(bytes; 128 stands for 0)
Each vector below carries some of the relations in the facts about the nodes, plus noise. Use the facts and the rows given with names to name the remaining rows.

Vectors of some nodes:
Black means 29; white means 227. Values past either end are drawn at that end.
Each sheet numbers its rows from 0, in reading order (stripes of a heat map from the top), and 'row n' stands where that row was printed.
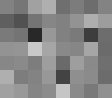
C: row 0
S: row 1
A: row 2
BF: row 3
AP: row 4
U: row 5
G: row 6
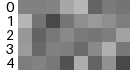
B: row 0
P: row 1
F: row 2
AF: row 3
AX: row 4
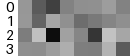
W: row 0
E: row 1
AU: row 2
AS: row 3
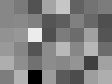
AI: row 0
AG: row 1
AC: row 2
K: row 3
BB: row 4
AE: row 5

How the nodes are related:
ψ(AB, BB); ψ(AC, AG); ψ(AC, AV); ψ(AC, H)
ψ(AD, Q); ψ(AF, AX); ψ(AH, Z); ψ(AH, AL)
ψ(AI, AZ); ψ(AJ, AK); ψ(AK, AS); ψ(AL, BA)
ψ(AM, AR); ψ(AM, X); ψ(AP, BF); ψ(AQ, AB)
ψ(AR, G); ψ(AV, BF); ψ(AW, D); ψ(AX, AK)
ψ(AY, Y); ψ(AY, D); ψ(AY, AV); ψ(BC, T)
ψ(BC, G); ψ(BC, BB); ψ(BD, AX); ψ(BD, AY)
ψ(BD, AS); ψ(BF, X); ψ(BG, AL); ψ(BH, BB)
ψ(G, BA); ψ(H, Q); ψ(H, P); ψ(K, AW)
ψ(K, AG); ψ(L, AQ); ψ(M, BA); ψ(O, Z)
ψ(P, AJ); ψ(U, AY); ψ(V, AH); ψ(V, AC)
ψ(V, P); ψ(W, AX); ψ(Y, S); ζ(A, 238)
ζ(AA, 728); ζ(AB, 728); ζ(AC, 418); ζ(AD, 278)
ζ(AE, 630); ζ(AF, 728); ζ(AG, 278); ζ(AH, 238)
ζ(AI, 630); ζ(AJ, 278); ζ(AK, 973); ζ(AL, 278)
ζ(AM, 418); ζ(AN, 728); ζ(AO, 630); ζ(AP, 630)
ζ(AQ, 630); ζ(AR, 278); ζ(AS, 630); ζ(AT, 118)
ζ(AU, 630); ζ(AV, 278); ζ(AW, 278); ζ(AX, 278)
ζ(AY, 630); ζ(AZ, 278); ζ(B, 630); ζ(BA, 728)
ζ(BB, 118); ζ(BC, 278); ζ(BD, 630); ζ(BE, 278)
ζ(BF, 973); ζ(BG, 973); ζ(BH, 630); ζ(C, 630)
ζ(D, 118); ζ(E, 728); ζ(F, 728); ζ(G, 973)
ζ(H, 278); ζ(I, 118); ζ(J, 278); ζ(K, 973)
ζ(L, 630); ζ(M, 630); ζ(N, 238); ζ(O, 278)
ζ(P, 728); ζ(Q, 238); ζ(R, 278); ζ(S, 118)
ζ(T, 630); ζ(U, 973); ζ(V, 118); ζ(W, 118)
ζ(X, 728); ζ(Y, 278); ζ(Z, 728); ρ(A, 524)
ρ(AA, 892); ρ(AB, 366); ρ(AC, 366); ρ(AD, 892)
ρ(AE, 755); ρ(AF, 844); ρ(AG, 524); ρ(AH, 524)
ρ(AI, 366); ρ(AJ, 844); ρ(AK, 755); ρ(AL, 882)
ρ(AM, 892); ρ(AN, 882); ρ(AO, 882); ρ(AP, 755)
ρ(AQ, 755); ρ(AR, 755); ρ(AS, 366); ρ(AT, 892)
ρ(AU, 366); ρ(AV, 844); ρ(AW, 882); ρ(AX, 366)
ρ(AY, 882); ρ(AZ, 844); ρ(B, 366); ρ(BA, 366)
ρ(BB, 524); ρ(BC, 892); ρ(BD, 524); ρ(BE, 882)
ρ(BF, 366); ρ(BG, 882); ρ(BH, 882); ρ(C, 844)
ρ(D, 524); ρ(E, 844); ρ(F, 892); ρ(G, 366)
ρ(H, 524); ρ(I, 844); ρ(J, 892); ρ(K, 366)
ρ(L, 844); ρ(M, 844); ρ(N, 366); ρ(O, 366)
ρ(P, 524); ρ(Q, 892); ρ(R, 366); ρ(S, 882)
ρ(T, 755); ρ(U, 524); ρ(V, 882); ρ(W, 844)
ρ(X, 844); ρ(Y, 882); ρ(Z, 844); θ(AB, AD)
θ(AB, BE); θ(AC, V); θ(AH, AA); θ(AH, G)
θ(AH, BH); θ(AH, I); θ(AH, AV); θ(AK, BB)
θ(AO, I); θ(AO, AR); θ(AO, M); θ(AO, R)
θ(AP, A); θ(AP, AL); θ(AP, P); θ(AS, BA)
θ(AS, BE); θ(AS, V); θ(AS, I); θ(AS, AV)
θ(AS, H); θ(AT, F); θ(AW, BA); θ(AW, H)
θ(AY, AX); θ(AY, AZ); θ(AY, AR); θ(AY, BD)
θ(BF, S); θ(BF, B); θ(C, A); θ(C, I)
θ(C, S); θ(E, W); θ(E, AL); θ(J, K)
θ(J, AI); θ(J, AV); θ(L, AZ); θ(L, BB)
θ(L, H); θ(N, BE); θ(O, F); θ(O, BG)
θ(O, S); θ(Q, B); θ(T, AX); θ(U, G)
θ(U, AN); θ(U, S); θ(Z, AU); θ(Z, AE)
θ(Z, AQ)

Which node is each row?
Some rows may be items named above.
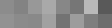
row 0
AS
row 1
AP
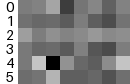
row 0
AM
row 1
AZ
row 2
X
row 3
AZ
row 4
AQ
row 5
J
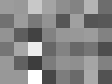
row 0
BF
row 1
AH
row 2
W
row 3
O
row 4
W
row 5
AC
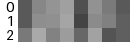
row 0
Q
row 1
Q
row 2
AH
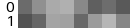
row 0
N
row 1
AY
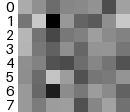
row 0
BB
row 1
AQ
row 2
P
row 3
D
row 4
H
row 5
AT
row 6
BD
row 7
AK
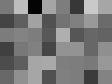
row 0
AU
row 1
Y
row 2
R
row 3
AL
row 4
AO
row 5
BC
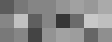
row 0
BG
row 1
Z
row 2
M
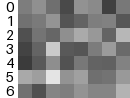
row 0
AR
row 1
AJ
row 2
BH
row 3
AW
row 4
BE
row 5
AB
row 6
AN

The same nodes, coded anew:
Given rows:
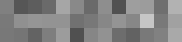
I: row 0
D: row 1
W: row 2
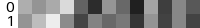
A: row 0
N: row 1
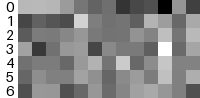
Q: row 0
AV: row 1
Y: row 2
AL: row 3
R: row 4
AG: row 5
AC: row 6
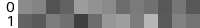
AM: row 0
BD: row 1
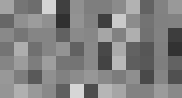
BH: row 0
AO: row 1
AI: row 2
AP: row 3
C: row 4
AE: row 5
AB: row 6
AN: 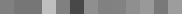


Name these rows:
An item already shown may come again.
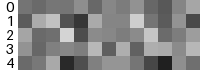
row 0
AF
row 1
AS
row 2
BH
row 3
BB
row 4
AK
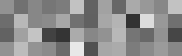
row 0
BB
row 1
O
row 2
AS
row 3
AB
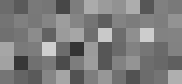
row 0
BD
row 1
X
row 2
R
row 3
BG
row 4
M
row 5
W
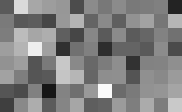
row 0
BF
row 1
AZ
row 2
U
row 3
AH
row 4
AT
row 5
BC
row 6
AX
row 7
AW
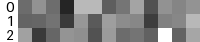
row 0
J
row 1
AJ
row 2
AL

